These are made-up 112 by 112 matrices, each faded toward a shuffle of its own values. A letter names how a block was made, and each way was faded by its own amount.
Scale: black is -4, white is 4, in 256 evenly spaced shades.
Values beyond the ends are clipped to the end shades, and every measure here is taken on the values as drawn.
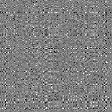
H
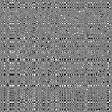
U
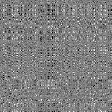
H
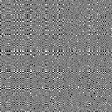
U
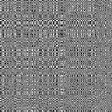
U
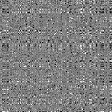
H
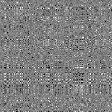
H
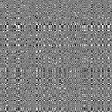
U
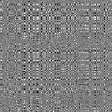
U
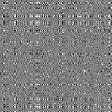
U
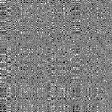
H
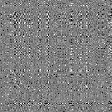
H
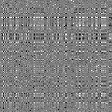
U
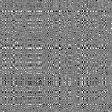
U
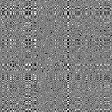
U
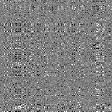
H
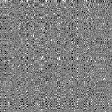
H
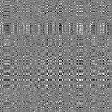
U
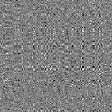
H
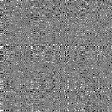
H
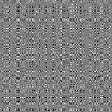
U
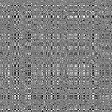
U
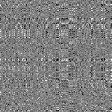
H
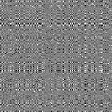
U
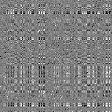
U
